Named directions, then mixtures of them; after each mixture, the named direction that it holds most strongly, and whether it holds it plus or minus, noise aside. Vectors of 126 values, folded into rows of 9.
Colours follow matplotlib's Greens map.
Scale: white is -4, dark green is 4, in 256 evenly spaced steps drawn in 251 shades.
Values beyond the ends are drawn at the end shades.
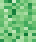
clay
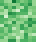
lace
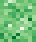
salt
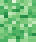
lace, minus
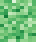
lace, minus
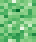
lace, minus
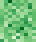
salt, minus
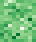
salt, plus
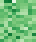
clay, plus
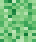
clay, plus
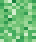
clay, minus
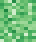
clay, minus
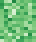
clay, minus
